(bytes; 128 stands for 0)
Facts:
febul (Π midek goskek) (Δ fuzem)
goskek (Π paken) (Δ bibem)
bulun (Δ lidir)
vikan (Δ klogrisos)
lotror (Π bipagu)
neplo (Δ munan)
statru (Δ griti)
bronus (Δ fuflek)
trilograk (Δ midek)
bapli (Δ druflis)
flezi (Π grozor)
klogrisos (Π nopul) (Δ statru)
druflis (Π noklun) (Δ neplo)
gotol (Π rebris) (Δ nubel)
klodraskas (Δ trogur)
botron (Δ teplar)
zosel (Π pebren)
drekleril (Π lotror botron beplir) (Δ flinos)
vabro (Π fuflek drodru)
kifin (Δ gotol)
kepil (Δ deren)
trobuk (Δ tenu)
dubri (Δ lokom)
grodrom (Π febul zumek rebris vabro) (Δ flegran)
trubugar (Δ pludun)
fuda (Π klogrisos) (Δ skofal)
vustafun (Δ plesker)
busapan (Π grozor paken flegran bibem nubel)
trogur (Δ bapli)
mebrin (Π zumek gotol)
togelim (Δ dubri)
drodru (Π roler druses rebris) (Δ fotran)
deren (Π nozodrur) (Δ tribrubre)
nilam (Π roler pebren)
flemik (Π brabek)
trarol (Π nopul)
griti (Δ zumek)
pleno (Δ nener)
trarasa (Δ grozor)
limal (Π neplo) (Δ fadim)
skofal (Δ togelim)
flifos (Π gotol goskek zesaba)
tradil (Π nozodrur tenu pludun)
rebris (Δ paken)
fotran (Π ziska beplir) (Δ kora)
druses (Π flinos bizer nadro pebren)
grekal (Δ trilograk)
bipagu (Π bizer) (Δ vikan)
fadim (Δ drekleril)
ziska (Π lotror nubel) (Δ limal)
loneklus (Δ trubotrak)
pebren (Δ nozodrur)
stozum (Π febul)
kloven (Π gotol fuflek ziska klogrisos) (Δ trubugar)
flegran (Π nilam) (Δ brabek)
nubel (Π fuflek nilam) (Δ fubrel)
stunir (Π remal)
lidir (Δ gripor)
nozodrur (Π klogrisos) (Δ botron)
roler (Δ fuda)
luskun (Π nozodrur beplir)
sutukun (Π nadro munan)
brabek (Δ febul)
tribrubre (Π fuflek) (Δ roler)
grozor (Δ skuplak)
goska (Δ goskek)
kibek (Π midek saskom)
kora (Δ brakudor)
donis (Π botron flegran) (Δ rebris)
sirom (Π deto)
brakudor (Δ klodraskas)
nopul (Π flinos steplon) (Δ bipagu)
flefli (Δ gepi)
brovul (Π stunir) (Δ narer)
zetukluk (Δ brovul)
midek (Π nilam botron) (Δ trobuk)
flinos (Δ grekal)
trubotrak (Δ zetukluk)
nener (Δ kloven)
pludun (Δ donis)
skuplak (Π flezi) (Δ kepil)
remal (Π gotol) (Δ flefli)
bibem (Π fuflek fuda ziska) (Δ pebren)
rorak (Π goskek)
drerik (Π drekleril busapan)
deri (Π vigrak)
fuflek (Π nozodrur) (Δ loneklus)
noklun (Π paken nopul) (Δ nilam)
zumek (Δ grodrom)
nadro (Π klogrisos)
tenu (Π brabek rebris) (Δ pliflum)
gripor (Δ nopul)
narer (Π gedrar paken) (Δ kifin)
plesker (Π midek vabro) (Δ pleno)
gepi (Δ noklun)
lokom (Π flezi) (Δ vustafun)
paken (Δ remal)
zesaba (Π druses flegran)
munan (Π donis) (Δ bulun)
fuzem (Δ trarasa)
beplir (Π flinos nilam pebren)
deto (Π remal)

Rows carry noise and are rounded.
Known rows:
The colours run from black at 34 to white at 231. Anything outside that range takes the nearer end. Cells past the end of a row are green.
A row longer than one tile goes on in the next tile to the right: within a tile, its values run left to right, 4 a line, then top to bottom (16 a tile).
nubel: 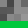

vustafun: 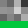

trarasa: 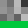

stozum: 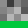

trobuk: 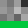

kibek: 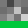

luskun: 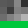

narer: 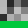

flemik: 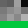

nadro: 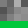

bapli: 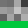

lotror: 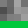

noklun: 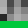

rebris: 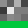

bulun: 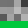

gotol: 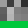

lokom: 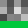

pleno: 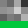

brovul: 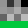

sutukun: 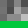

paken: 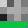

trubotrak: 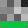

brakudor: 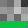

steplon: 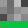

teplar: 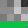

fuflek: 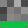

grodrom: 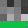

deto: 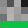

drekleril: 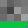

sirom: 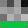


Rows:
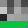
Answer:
druflis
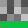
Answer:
skuplak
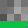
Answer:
munan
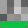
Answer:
flezi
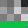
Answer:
deri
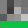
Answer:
drerik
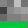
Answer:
bizer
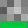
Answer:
saskom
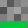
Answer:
midek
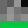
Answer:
tenu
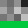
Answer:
limal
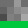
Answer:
bipagu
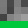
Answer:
bibem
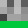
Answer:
gedrar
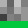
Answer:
grozor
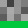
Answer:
febul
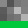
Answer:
donis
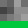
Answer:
beplir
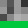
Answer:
trarol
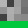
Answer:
goskek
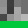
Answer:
busapan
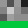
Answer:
remal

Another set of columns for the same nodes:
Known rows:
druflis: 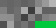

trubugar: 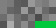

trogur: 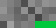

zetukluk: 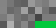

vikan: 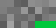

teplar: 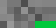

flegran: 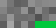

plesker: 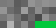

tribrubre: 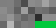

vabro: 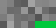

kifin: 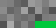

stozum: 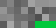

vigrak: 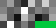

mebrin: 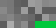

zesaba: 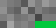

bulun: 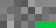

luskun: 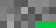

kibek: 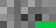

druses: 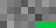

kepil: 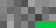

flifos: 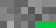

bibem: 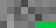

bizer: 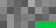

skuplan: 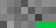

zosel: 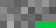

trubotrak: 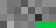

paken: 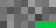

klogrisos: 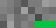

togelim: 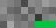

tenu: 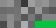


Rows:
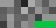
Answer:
pludun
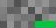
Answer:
ziska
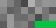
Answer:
roler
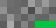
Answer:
munan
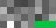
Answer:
lokom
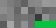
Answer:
grodrom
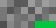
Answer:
flinos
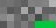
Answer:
noklun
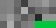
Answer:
deren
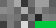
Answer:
flemik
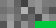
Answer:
tradil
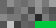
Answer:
narer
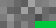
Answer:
nilam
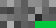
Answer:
gedrar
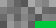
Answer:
zumek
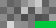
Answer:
brovul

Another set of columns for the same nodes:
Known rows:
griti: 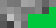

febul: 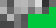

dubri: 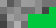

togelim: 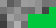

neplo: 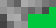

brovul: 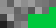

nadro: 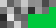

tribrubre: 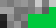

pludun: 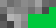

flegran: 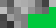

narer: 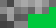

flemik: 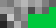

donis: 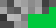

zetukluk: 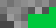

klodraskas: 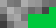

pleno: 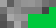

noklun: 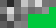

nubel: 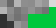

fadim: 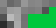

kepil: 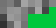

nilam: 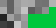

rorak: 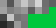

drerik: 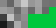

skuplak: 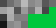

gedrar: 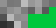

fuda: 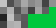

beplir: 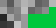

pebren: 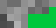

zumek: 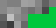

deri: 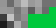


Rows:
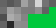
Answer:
paken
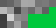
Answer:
bipagu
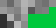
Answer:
zosel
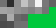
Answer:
goskek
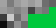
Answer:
mebrin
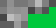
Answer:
rebris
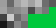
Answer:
flifos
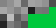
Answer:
gotol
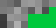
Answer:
roler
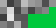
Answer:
klogrisos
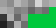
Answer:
vabro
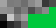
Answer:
remal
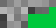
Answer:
drodru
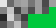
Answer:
nozodrur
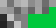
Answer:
luskun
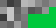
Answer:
nopul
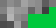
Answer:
brabek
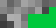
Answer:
botron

